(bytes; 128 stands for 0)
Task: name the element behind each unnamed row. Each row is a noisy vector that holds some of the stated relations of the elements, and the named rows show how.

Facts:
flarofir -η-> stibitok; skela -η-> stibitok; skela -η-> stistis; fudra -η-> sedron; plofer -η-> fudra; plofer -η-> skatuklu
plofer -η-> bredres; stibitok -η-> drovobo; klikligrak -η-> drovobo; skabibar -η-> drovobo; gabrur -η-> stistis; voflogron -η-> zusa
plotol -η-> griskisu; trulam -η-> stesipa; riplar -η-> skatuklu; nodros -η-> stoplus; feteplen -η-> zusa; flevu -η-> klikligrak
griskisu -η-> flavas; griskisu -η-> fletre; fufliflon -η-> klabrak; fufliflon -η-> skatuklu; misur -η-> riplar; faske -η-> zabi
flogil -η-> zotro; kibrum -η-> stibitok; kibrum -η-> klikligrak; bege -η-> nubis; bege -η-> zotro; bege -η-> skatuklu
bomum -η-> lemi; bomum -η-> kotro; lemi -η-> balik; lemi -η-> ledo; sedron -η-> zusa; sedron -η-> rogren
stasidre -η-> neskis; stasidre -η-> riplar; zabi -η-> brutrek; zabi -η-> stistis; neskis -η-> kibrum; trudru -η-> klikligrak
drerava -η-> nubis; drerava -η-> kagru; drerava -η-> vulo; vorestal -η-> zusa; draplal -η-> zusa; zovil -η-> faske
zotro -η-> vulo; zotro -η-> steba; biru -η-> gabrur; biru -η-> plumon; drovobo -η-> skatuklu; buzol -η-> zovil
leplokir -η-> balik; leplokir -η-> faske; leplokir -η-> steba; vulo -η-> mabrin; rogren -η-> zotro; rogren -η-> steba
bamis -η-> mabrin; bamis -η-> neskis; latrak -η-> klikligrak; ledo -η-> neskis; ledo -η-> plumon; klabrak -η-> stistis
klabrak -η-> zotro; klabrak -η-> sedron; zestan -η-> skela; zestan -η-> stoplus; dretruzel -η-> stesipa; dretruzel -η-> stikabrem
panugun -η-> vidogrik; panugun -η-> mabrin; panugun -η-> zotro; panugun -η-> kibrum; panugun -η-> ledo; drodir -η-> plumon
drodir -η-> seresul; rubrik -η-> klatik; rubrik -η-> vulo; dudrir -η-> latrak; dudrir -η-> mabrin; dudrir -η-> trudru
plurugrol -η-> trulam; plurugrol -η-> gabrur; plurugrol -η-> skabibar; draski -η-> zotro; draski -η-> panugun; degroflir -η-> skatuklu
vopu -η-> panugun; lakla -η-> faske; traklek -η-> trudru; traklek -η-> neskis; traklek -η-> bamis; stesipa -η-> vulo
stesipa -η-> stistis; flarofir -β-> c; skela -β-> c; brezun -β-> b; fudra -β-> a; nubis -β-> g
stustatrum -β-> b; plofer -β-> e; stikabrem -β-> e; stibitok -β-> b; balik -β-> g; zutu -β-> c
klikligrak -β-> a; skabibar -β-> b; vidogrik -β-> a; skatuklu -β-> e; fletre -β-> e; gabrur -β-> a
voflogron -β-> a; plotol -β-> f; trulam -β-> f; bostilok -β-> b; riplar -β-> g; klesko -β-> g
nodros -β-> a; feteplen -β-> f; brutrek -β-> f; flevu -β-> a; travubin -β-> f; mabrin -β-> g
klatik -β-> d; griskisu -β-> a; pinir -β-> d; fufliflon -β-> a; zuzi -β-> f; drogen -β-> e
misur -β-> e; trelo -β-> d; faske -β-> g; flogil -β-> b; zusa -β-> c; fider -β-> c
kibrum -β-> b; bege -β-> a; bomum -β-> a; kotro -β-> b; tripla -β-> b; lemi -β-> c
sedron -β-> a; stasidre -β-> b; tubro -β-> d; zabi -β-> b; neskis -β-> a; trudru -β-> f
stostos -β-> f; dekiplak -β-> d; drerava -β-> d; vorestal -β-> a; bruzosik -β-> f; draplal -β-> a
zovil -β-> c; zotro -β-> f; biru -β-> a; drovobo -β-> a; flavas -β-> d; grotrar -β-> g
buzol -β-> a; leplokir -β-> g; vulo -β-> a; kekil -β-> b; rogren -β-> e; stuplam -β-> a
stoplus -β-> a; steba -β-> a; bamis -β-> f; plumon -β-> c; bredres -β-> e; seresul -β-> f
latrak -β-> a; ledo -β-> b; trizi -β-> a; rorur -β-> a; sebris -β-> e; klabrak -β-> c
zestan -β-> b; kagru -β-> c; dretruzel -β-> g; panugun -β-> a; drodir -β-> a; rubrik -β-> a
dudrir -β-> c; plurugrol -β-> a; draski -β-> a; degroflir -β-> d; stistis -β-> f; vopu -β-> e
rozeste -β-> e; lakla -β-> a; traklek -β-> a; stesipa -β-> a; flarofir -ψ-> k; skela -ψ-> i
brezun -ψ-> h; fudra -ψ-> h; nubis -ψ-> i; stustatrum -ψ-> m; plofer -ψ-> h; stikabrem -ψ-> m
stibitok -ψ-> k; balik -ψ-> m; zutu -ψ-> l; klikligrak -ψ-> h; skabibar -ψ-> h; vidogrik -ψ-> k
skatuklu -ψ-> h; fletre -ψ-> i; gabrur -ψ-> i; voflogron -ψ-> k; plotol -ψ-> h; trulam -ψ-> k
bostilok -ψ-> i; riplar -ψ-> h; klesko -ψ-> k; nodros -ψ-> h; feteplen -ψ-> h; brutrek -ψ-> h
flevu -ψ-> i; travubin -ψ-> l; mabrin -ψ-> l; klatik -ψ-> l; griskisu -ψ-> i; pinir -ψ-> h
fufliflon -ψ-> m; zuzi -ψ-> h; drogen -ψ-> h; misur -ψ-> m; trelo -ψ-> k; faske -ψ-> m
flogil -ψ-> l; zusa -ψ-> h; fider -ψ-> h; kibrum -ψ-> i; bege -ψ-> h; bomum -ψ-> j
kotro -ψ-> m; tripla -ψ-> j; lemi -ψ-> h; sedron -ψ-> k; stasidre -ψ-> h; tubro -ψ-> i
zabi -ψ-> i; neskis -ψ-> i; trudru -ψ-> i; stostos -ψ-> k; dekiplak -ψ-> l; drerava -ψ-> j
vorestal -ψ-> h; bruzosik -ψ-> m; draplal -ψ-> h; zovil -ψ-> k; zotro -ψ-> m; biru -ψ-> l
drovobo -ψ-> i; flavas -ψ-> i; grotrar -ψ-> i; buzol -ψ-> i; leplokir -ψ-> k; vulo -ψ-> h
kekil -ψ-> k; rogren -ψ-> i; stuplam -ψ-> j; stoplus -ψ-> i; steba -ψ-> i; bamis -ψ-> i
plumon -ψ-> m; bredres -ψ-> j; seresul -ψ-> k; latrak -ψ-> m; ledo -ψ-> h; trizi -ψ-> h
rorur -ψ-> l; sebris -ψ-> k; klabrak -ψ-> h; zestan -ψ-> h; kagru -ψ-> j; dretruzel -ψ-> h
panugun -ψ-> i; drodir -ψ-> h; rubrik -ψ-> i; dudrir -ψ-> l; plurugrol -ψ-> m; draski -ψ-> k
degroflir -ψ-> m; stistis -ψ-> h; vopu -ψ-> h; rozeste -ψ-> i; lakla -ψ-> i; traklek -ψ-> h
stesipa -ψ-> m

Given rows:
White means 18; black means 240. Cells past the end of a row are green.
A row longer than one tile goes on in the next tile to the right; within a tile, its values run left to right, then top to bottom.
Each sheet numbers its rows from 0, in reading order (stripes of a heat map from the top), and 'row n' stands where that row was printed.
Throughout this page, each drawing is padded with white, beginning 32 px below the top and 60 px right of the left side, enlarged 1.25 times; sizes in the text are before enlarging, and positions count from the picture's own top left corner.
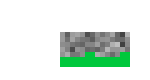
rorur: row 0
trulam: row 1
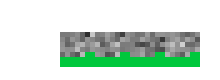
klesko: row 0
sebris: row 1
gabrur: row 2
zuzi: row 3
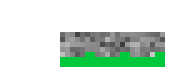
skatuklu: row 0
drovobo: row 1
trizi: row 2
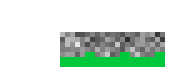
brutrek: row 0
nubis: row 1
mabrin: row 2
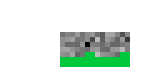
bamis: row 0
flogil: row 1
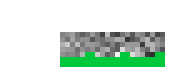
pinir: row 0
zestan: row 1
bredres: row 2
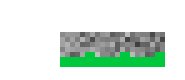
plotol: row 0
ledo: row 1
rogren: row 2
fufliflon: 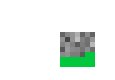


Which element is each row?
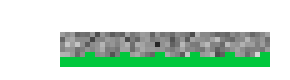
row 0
stistis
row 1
riplar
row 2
zotro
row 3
kekil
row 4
fudra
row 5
fider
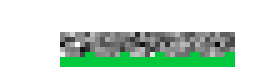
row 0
kotro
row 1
griskisu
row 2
stoplus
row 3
balik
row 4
rubrik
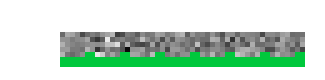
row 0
vopu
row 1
stikabrem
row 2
skela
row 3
plurugrol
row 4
zabi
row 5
tripla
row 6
stesipa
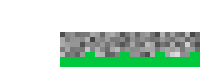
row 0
stasidre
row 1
travubin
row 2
stostos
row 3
kagru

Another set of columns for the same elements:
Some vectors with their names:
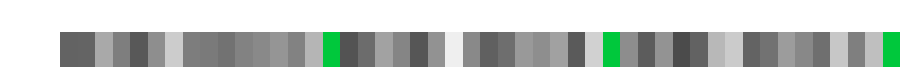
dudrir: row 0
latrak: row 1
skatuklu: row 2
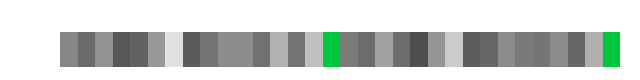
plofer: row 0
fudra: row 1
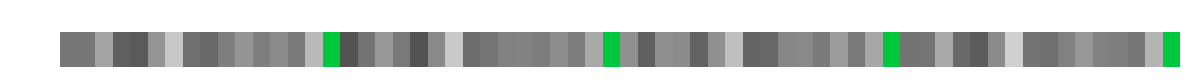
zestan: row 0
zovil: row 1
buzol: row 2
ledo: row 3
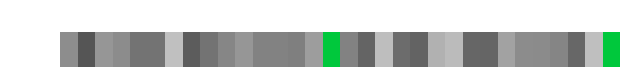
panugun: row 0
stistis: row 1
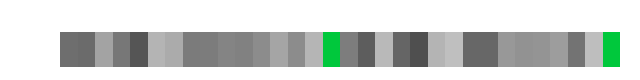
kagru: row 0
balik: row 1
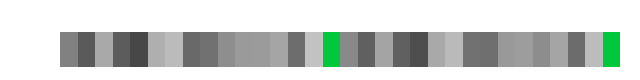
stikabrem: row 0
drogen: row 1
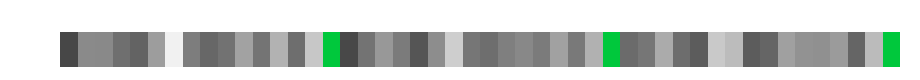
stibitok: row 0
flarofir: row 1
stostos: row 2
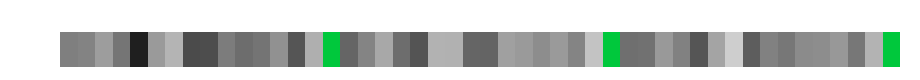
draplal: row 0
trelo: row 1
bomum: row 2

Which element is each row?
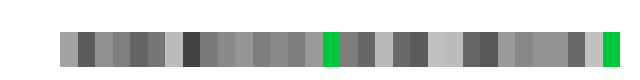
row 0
rogren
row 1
bruzosik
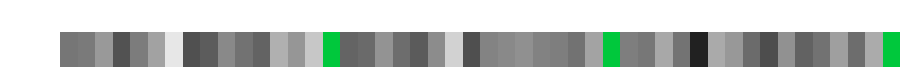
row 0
degroflir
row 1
draski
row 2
zusa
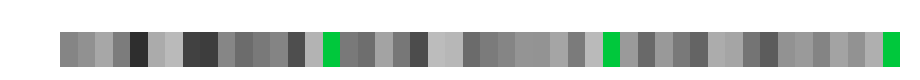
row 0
feteplen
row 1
stuplam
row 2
bostilok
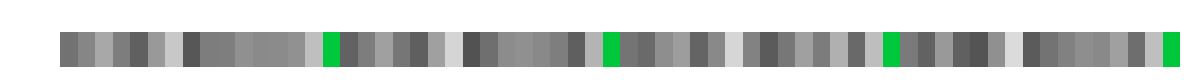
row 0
drerava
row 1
trulam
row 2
flevu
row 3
misur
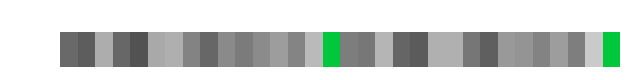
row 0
plumon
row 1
pinir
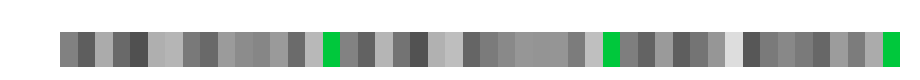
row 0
trizi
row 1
mabrin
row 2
bege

